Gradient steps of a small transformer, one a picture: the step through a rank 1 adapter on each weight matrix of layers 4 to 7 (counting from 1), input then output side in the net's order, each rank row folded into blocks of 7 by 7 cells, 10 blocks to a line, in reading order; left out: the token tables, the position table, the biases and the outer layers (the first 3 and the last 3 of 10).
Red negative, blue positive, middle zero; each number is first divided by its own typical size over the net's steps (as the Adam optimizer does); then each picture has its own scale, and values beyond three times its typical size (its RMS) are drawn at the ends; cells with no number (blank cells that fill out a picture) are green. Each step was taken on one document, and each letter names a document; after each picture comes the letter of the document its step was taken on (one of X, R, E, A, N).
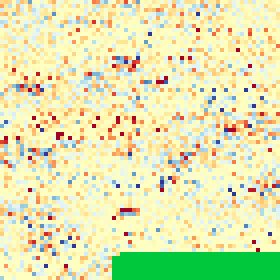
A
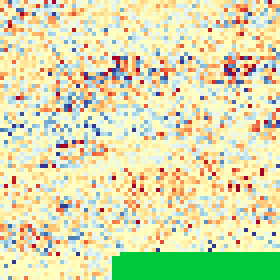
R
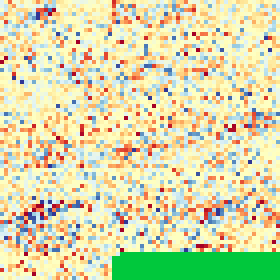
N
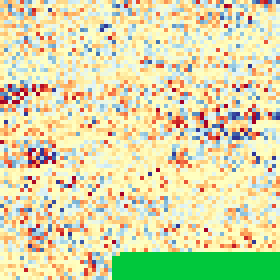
N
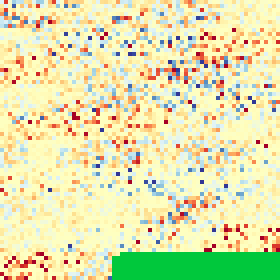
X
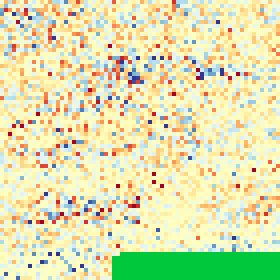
R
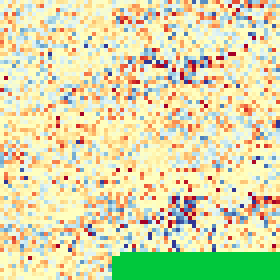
N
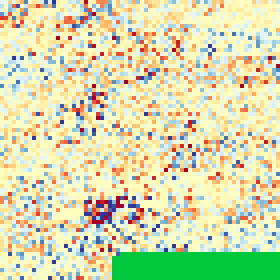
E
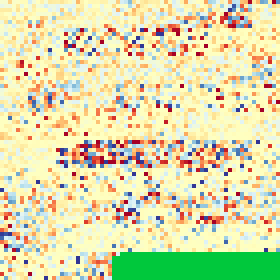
X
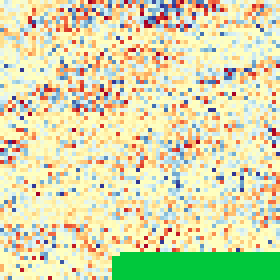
E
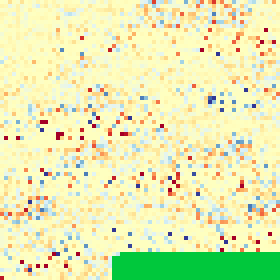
A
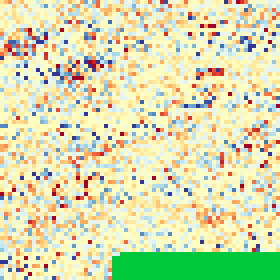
E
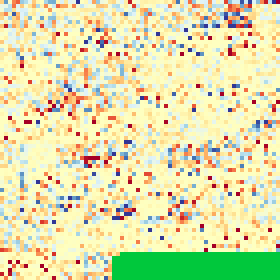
X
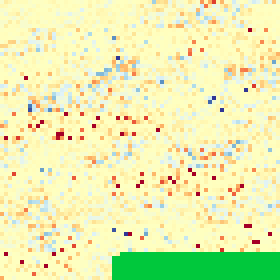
A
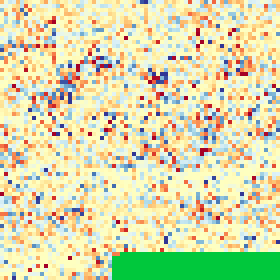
N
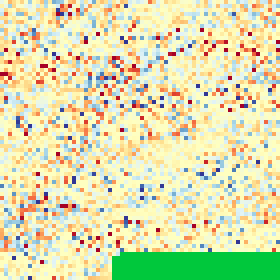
R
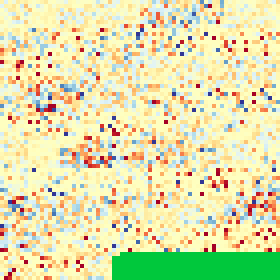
X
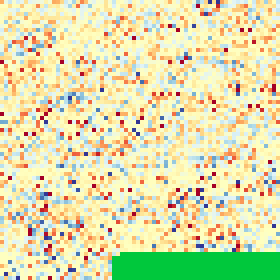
R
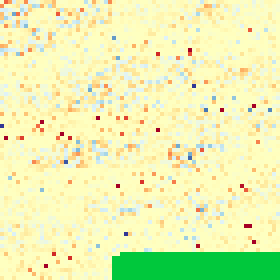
A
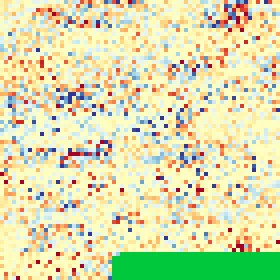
R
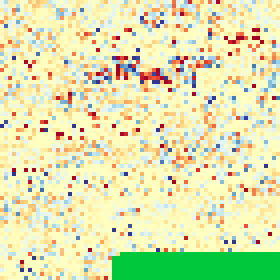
A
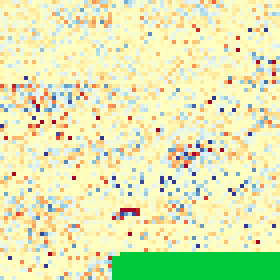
A
